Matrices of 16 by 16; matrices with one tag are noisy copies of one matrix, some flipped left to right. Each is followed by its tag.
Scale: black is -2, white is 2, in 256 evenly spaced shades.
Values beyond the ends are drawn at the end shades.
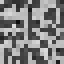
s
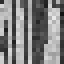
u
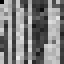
u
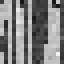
u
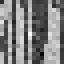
u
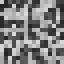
s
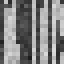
u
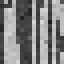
u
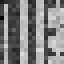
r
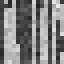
u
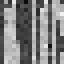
u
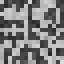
s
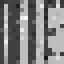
r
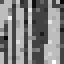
u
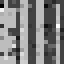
r
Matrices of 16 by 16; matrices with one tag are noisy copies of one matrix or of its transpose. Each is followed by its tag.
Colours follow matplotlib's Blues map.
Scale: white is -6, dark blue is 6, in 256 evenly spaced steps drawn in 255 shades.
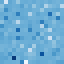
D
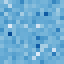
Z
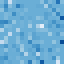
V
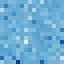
V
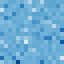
V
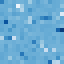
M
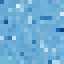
M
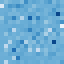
D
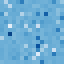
Z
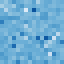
Z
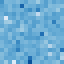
M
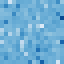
V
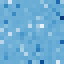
V
